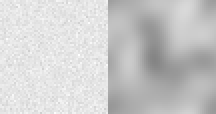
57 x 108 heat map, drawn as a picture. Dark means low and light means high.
The table splits into one row of 2 panels. Panel 1,1: very high, fine-grained, faint in contrast. Panel 1,2: high, smooth.
